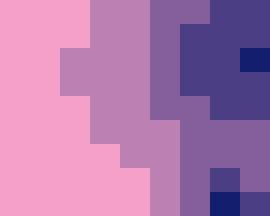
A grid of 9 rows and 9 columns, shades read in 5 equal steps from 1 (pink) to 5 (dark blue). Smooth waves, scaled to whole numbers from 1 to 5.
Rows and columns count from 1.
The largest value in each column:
1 1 2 2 2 3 4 5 5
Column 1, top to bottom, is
1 1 1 1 1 1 1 1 1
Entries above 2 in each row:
4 4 4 4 4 3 3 3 3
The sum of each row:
21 22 24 23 21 18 17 17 19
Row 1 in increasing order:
1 1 1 2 2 3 3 4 4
